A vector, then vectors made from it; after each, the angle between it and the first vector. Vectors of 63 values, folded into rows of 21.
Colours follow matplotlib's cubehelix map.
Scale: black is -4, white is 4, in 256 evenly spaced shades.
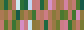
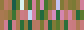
partly opposed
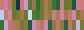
partly opposed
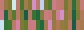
orthogonal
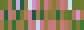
partly aligned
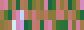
partly opposed
